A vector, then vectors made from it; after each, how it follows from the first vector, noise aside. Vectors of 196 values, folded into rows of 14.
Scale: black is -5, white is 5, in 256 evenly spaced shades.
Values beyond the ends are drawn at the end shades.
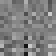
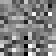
scaled up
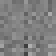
shrunk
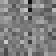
reversed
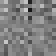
reversed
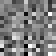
scaled up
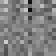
reversed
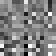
scaled up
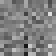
copied
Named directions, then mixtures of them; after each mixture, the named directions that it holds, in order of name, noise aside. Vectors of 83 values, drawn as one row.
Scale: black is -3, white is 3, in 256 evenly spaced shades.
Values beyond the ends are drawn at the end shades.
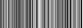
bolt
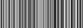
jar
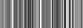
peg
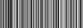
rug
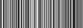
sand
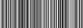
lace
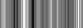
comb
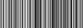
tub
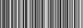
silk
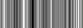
comb, peg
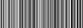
jar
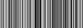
tub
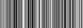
comb, peg, sand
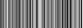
bolt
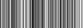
comb, silk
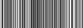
bolt, lace, sand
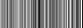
bolt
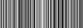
jar, lace, sand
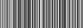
peg, rug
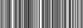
peg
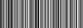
rug, silk, tub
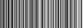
bolt, rug, silk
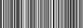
comb, rug, sand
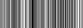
comb, jar, silk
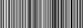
jar, tub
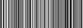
bolt, sand, tub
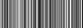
bolt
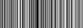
peg, sand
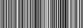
lace, silk, tub
